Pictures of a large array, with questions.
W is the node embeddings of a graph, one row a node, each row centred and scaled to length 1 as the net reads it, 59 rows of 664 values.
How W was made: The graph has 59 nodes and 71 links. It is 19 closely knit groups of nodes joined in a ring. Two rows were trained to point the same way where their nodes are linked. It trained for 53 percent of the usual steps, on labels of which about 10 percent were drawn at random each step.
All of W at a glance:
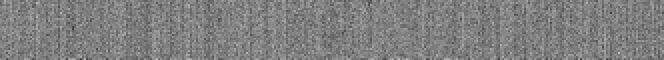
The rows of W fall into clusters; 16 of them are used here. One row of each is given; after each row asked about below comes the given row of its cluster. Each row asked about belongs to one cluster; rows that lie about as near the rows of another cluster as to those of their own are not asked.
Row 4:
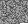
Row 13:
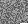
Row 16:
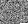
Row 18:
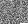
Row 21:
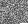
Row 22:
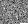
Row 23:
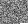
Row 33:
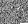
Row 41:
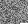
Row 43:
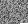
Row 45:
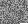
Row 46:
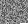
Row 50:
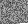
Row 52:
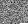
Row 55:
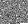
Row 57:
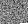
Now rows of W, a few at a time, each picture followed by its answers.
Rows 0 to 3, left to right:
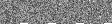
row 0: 55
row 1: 50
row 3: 18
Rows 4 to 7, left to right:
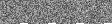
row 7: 55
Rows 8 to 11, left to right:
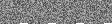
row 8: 57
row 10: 13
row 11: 46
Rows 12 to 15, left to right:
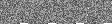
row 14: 23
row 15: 21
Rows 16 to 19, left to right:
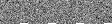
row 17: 41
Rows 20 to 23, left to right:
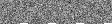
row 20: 18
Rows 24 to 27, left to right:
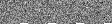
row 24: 4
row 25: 57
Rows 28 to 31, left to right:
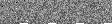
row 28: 45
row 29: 13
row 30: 16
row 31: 50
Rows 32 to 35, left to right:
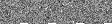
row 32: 41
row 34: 33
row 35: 43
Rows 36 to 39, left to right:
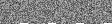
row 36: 16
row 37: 23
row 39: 21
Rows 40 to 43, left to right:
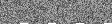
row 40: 23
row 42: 50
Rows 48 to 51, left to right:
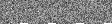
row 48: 22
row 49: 52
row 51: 33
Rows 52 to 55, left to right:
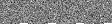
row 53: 46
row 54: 4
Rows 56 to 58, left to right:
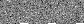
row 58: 45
